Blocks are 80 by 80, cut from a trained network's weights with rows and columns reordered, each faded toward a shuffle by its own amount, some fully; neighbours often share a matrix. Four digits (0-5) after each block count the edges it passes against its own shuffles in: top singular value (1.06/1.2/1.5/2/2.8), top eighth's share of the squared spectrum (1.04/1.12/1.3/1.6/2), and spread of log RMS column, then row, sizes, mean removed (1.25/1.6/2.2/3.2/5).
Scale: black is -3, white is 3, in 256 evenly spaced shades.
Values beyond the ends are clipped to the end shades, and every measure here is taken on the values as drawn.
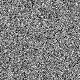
0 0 0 0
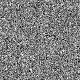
1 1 0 0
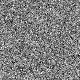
0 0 0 0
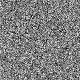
0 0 0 0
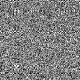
4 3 1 2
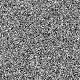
2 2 0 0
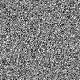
3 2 0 1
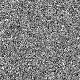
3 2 0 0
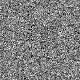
2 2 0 0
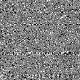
3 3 0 2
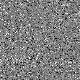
3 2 0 2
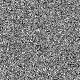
0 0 0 0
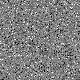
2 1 0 1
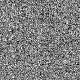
2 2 0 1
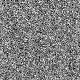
0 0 0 0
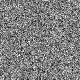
2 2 0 0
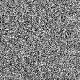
3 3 0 1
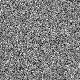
2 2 0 0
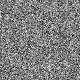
2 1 0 0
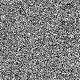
1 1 0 0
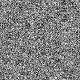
3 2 0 1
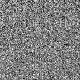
3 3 0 1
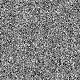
2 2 0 0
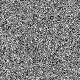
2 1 0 0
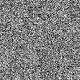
3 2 0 1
